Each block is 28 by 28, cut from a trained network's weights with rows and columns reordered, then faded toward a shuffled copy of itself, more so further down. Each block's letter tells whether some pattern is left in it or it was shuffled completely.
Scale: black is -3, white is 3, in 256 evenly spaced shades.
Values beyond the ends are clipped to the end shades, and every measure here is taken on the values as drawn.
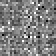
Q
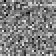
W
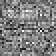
Q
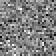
W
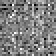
Q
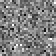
W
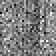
Q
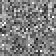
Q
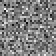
W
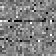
Q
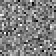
W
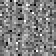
Q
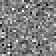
W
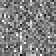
Q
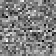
Q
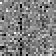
Q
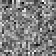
Q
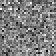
W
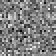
Q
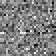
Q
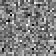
W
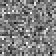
Q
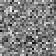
Q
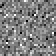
W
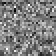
Q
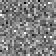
W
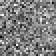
Q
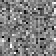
Q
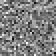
W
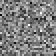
Q
